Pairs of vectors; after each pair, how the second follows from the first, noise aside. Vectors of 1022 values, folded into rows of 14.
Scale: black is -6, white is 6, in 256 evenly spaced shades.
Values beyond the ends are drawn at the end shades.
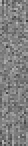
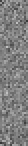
sign-scrambled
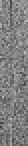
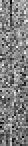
scaled up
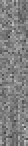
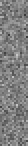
shuffled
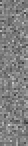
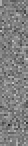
sign-scrambled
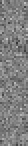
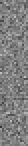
shuffled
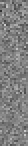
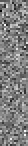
scaled up
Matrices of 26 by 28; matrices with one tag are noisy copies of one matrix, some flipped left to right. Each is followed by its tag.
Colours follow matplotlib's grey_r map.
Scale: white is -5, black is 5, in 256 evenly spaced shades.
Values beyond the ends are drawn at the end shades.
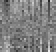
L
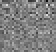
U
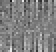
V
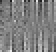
V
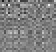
U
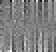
V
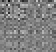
U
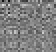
U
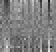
L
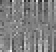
V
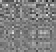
U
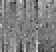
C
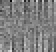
V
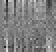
L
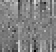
C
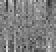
L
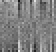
C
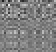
U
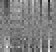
L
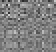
U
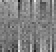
C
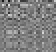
U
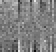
C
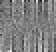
V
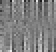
V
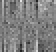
C
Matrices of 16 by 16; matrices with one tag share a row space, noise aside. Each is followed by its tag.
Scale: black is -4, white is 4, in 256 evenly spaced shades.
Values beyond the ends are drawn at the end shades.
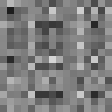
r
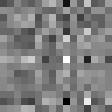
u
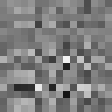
u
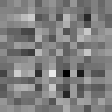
u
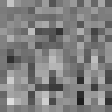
r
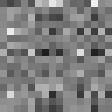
r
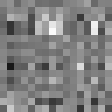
r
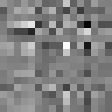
u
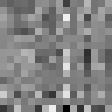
u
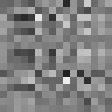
u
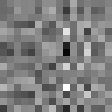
u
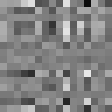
u
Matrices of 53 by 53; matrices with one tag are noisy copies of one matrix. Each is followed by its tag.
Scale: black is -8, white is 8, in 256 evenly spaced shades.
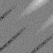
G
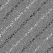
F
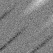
G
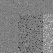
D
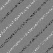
F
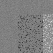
D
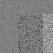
D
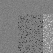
D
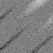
G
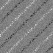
F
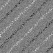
F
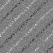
F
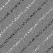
F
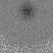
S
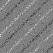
F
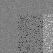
D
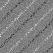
F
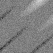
G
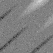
G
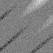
G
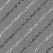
F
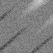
G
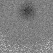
S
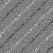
F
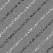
F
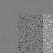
D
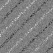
F
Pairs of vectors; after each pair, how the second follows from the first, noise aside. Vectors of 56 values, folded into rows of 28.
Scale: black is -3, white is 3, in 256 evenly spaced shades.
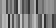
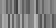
shrunk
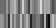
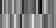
wrapped around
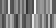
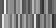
wrapped around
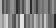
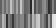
wrapped around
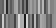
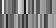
wrapped around
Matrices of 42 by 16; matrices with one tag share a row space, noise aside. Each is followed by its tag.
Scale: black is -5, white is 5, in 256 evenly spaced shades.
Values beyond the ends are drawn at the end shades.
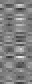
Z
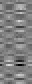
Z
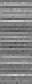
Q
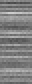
Q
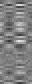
Z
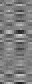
Z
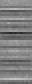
Q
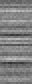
Q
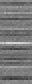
Q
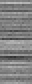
Q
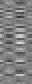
Z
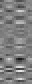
Z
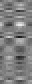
Z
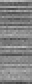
Q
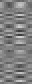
Z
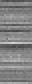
Q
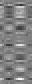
Z
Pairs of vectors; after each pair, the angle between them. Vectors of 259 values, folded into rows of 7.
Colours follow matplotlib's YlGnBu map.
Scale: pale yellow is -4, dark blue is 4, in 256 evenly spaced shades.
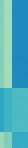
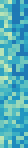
partly aligned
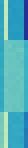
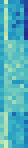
nearly parallel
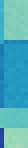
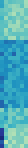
nearly parallel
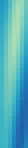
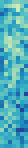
partly aligned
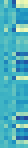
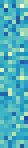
partly aligned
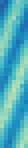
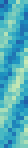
nearly parallel
